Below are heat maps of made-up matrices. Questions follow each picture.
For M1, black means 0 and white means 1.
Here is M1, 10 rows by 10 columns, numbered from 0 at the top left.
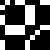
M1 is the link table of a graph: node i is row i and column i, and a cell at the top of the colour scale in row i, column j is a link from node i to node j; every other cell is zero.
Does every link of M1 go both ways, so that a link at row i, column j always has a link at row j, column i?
yes
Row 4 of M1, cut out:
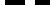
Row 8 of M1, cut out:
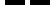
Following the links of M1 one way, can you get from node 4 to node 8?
yes
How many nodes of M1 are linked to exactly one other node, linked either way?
1
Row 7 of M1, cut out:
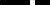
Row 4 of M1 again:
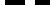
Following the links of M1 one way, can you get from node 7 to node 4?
yes
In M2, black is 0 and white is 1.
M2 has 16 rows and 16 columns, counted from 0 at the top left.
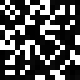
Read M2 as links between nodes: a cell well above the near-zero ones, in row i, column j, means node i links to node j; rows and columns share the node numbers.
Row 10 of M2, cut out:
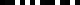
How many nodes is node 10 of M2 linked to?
5
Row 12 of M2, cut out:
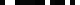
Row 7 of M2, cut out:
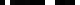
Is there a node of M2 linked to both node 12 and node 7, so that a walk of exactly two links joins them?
yes
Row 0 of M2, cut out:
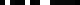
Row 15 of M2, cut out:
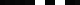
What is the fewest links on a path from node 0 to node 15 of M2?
2
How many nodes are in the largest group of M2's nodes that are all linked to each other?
4
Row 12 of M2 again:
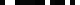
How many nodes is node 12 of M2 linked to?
5
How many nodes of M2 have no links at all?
0
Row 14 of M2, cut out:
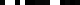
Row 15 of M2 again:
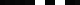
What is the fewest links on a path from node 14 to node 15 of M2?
2
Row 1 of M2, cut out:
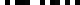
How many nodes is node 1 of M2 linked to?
7
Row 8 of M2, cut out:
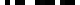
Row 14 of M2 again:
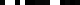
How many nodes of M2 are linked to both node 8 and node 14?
2
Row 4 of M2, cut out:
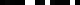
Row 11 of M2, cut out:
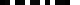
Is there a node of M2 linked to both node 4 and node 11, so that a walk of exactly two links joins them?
yes
